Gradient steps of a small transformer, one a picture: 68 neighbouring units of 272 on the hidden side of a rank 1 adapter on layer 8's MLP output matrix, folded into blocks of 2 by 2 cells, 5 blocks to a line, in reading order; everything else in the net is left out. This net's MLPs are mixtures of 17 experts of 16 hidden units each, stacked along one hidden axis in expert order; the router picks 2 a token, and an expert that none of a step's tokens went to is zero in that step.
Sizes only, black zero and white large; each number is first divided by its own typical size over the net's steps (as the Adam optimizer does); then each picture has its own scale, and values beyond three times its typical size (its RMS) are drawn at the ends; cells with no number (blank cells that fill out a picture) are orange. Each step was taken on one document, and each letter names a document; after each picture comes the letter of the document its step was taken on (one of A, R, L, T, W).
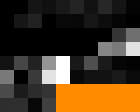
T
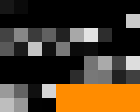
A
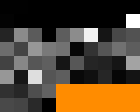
A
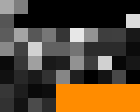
A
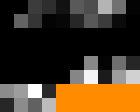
T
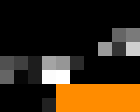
T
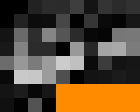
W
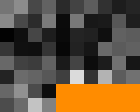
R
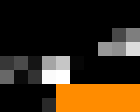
T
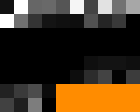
W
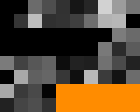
R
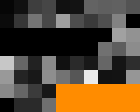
R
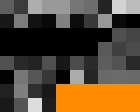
R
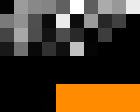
W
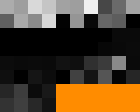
R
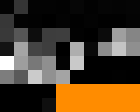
W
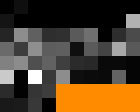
A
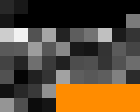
A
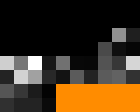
T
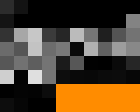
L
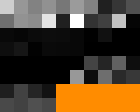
R
